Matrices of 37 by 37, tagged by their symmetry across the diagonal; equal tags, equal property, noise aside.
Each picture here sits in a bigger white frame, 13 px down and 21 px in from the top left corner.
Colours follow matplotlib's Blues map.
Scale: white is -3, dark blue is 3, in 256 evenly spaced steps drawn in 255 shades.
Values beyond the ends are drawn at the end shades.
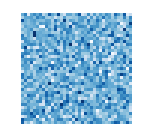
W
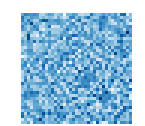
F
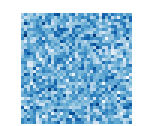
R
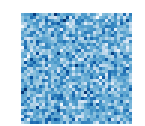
W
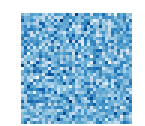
W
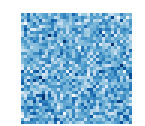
R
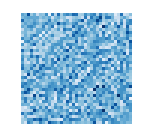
F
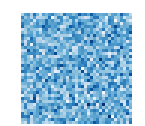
R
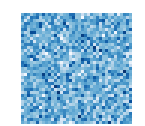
F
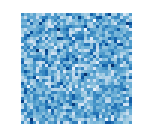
F
